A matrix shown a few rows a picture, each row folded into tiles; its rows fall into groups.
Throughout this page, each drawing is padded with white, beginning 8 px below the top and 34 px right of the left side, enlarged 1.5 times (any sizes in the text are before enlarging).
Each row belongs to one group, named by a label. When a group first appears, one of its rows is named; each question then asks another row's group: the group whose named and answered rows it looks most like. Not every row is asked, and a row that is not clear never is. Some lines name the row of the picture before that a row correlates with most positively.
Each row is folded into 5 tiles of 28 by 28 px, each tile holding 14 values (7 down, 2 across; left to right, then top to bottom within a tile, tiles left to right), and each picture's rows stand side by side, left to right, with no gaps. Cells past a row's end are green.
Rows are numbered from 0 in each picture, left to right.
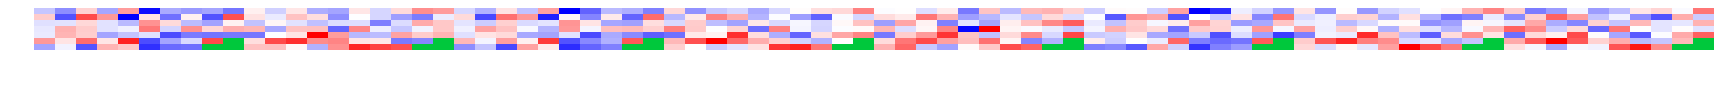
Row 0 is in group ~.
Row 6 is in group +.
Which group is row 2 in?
~
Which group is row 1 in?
+
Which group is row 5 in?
~
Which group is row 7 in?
+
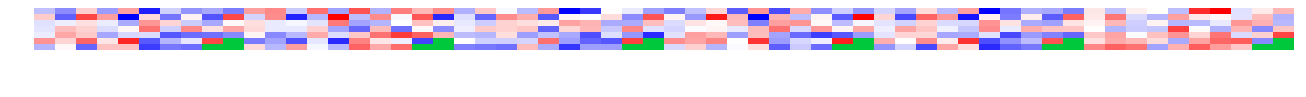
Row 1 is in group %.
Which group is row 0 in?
~
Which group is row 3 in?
~
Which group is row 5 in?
%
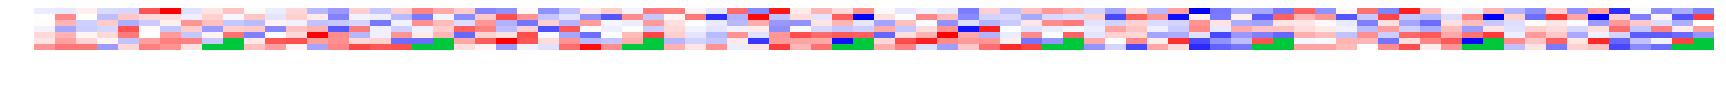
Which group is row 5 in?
~
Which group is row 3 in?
%
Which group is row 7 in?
~
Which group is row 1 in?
+
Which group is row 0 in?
%
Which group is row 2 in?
+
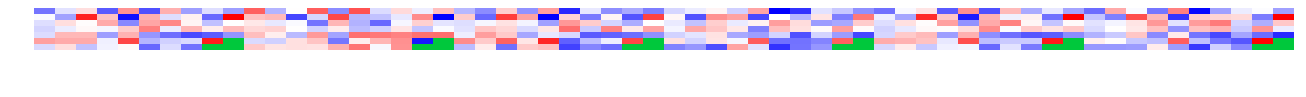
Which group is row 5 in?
~
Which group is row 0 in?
~
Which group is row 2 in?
~
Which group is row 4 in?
~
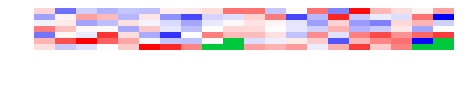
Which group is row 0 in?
+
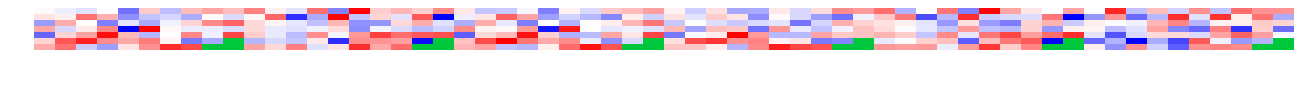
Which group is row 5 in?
%
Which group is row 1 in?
%
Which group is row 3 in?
+
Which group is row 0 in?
+
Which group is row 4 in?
%
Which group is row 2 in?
+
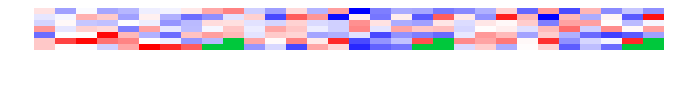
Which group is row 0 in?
+
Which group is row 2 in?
~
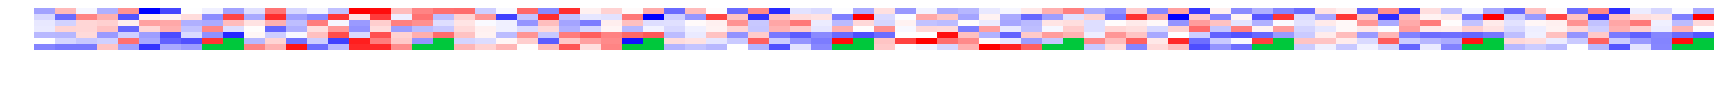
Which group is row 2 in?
%
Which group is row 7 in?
~
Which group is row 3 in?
~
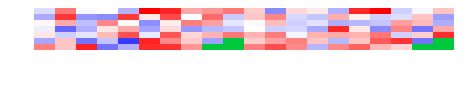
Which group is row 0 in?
%
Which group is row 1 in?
%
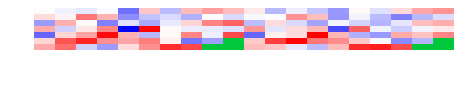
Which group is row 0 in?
+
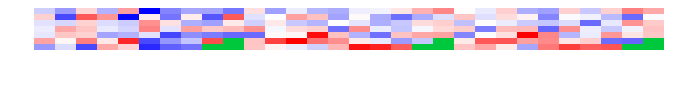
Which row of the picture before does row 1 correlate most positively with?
1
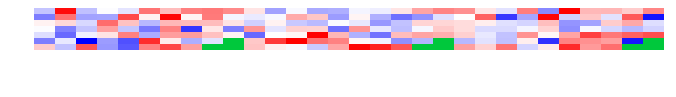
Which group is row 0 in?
%
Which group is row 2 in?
%
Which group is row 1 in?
+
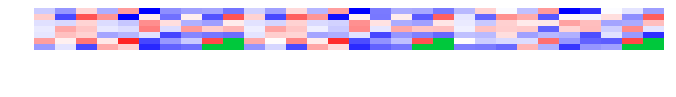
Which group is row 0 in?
~
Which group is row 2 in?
~
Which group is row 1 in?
~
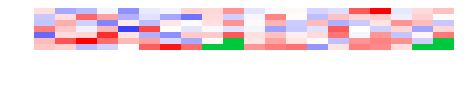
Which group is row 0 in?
+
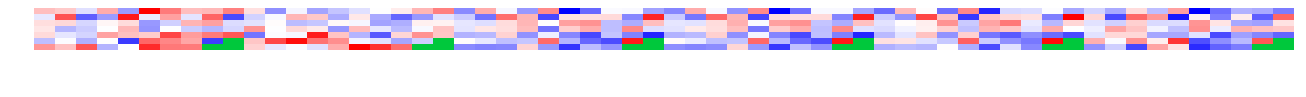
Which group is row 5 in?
~
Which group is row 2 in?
~
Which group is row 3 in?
~
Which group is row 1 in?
+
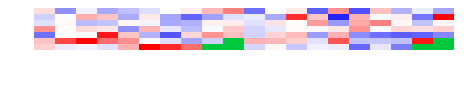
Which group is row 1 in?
~
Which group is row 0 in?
+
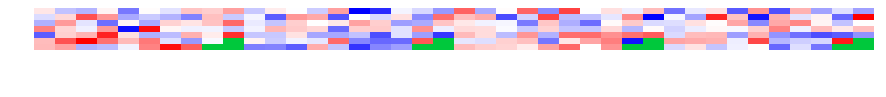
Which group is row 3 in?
~
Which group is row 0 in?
+
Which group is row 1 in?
~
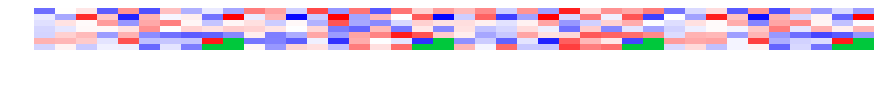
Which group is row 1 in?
%
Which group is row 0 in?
~
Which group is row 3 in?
~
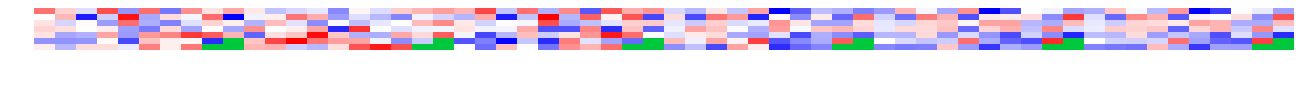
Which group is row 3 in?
~
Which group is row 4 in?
~
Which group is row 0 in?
%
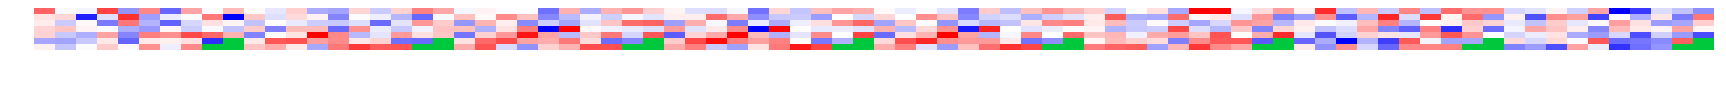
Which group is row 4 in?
+
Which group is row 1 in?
+
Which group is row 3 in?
+
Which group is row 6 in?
%
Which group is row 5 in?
%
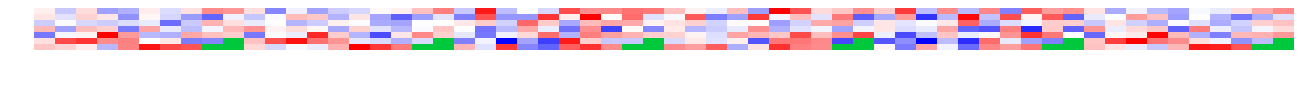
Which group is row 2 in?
%
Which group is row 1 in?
+
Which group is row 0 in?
+
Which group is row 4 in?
%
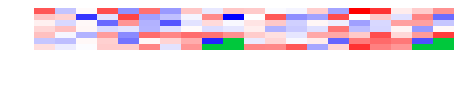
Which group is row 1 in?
%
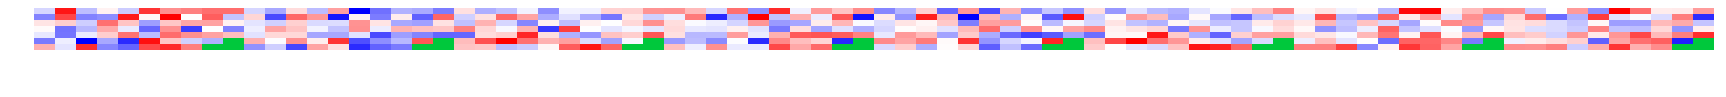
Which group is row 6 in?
%
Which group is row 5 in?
+
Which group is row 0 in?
%
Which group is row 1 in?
~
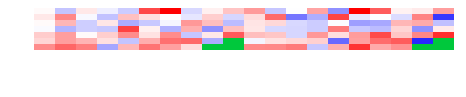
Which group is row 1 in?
%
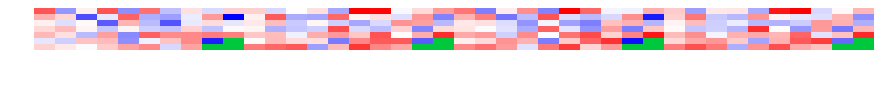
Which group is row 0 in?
%
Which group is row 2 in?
%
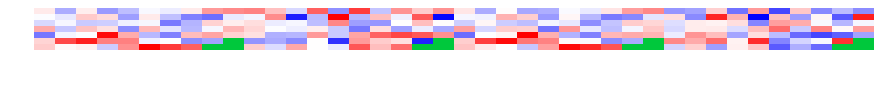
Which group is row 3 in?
~
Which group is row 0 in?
+
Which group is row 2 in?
+
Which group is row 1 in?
%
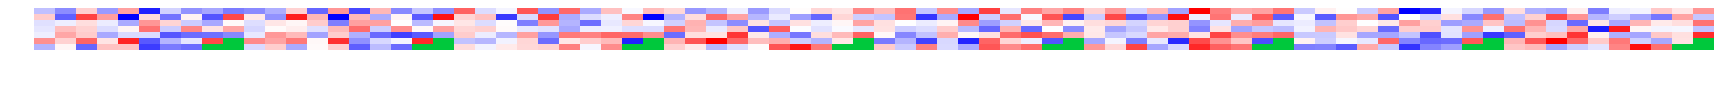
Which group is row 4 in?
%
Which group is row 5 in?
%
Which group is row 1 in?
~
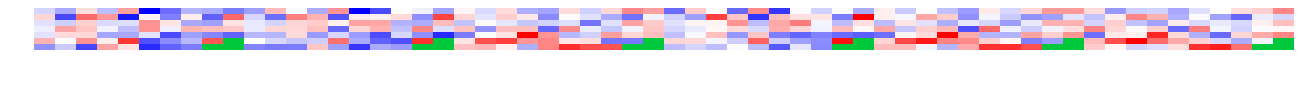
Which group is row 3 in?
~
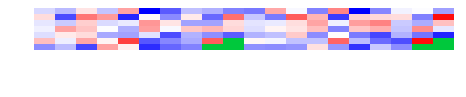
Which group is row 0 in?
~
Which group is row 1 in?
~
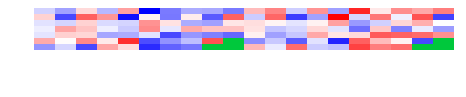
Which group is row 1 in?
%
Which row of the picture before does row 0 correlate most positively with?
0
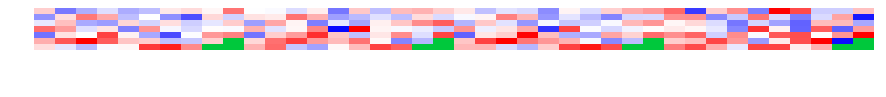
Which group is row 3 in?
%
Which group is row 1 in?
+
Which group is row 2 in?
+
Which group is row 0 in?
+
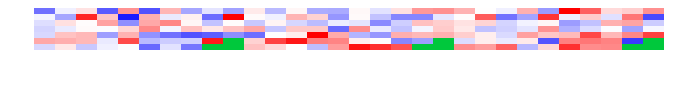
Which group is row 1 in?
+
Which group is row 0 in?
~
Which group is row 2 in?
%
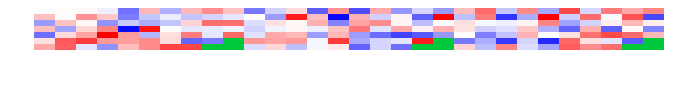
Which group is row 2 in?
%
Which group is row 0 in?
+
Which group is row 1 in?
~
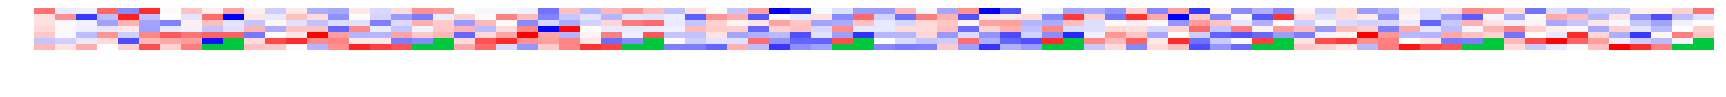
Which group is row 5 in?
~
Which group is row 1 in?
+
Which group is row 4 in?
~
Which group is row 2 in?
+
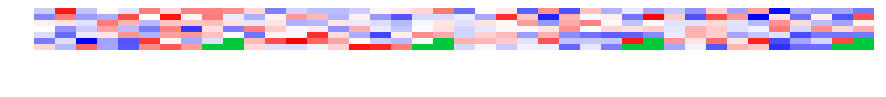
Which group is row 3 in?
~
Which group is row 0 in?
%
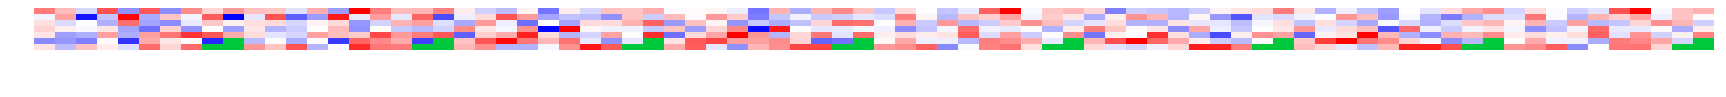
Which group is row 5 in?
+
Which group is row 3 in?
+
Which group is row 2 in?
+
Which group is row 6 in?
+
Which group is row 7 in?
%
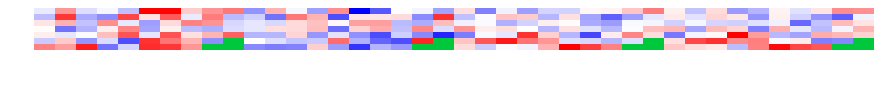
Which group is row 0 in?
%
